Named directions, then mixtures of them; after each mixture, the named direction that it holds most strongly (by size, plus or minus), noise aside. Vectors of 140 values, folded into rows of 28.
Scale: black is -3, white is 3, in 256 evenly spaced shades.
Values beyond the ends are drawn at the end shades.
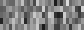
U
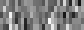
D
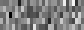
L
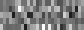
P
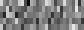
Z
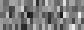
L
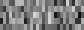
U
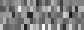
P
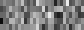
U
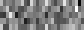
Z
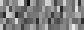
Z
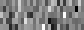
D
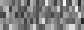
Z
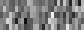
D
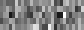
U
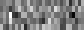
P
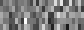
D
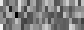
Z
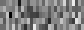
L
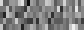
Z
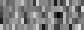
U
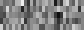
U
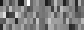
Z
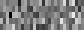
L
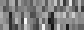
D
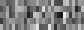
U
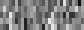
D
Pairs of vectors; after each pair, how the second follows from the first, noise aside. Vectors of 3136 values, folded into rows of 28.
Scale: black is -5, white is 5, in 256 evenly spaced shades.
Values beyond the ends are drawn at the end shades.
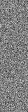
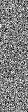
scaled up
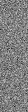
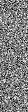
scaled up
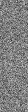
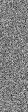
shuffled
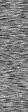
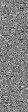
sign-scrambled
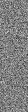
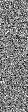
scaled up
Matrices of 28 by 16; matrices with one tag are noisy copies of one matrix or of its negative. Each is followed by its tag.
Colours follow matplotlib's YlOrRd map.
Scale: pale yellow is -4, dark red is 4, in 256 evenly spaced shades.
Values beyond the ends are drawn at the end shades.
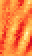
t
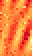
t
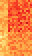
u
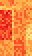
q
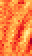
t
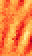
t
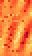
t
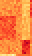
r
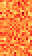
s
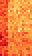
u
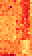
r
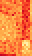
r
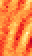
t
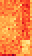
r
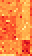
r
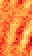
t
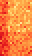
u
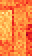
q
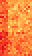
u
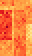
q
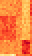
r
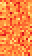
s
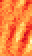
t
